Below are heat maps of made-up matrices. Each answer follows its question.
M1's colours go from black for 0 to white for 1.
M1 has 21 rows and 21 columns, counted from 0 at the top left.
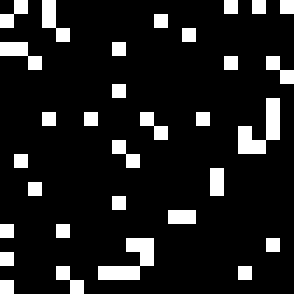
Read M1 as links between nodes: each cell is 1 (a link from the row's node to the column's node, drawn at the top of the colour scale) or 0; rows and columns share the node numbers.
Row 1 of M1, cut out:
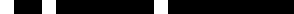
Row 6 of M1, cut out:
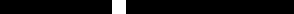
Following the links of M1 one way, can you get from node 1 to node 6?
yes
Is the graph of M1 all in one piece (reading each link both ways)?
yes
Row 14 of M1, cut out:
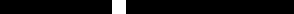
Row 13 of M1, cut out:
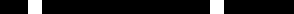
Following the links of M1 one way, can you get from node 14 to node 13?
yes
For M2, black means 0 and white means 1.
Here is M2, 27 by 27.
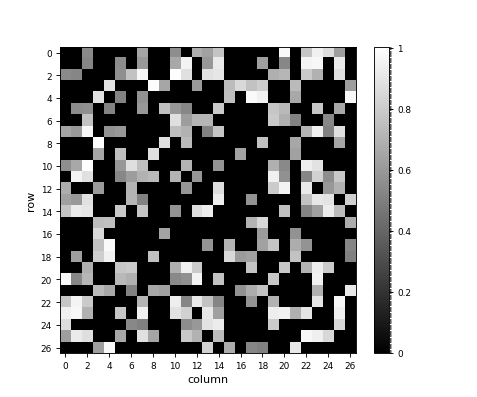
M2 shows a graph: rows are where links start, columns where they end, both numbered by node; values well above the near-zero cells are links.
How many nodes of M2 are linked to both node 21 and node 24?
1
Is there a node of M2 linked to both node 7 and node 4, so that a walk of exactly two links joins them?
yes
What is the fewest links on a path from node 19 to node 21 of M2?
2
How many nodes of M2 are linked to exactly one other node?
0
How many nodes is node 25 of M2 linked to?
12
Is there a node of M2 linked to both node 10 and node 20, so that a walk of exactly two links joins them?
yes
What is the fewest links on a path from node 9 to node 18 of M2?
2
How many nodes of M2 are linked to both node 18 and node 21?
6
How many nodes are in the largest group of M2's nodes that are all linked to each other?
7
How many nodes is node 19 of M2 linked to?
11
